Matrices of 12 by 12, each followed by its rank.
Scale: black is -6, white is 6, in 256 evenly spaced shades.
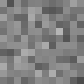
full rank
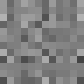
two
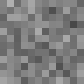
full rank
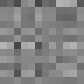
two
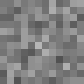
full rank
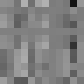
two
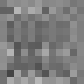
two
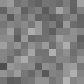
full rank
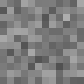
full rank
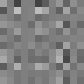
two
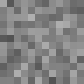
full rank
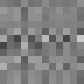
two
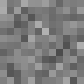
full rank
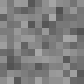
full rank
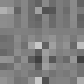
two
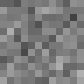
full rank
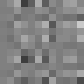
two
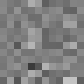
two
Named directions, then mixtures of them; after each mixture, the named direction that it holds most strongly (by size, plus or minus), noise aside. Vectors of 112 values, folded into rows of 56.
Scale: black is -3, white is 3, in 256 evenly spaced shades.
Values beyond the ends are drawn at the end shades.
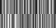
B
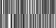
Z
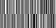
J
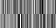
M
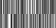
Z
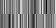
M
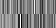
M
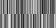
Z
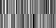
J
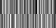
B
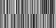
J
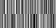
J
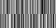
J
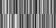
B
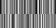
B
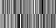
M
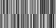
J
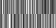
Z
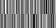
J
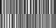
B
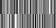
B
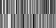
Z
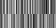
J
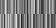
M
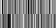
Z
